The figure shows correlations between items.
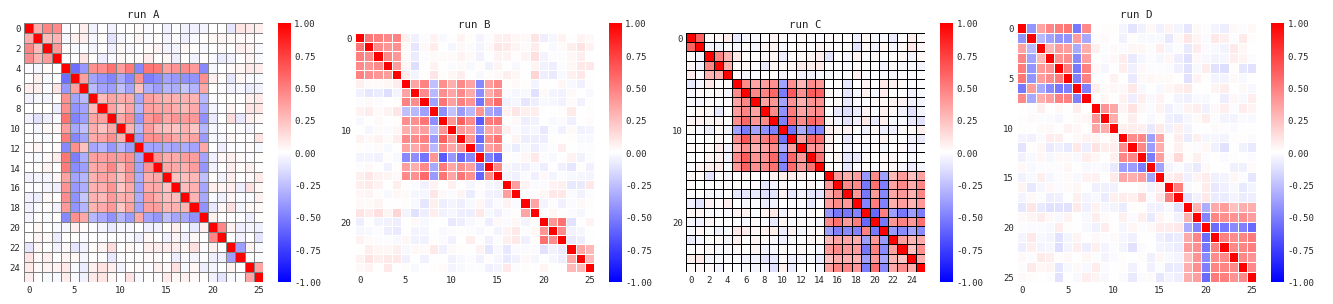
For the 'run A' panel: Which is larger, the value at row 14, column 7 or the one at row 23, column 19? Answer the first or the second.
the first
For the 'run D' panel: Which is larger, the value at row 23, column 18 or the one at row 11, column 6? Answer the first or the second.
the first
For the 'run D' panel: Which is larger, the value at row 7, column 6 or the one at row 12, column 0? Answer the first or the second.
the second
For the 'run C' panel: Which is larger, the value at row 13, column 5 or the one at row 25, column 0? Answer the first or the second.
the first
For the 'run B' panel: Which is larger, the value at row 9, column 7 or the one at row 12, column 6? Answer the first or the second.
the first
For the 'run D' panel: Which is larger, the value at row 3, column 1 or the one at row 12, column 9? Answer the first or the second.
the second
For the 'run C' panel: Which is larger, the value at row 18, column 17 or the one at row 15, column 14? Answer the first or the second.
the first
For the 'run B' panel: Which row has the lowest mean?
13
